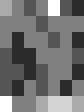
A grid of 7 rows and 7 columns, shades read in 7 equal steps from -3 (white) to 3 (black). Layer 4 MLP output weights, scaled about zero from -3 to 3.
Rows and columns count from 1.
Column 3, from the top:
1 0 0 2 2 0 0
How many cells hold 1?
11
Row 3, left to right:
0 2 0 0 1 0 2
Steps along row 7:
up same down down same up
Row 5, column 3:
2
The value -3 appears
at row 1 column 5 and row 7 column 1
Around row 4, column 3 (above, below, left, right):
0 2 2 0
